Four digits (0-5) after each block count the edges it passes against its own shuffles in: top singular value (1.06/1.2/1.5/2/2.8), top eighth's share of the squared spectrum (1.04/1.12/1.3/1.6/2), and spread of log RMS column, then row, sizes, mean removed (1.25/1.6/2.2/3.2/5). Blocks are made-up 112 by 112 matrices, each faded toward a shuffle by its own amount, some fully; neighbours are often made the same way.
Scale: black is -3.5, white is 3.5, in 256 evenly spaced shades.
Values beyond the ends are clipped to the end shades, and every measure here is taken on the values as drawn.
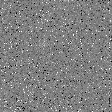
2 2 1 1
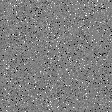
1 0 0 0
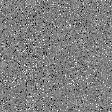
3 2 2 1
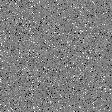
2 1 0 0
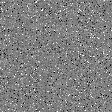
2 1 1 0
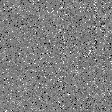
2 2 1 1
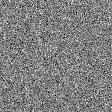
0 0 0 0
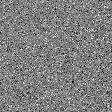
1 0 0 0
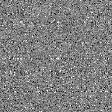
3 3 1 2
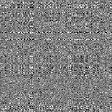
5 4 3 4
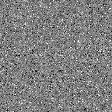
3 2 1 1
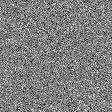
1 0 0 0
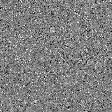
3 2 0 1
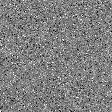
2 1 0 0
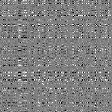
5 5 3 4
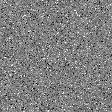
2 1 0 0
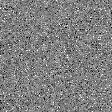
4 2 1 1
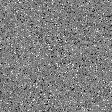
0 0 0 0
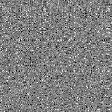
4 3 2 2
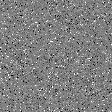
2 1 0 1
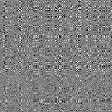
5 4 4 4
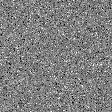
0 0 0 0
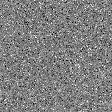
0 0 0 0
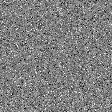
1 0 0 0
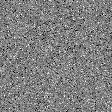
1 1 0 0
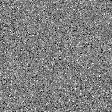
2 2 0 0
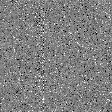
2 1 2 0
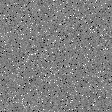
0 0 0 0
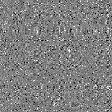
4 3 2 2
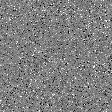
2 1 0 0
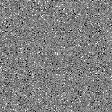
4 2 1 1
